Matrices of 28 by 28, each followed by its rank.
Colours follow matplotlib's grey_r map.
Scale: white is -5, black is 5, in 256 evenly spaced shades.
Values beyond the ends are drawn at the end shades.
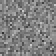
full rank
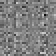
five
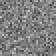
full rank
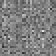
five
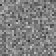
full rank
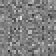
five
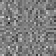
five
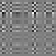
one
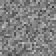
full rank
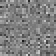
five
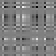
one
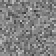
full rank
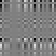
one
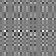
one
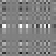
one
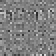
five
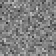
full rank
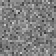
full rank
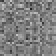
five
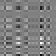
one
